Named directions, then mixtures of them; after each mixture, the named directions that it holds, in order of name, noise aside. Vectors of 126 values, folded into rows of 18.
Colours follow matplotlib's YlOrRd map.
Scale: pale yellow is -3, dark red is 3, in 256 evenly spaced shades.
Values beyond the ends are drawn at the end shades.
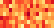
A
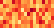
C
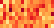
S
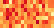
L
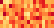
A, S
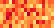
C, L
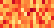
C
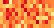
L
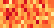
L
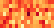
A, C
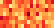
A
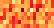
C, S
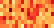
A, S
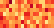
A, L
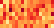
S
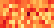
A, C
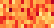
A, S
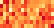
S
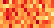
L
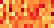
S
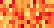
A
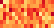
C, S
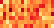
S
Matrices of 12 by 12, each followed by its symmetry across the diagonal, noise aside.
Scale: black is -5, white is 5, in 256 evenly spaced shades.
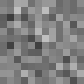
antisymmetric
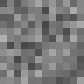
symmetric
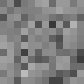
symmetric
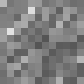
symmetric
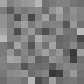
symmetric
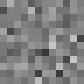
antisymmetric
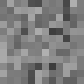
neither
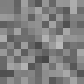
antisymmetric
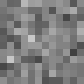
neither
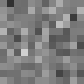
neither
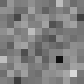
symmetric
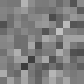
antisymmetric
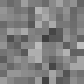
antisymmetric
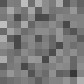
symmetric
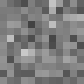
neither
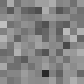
neither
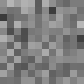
neither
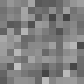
antisymmetric
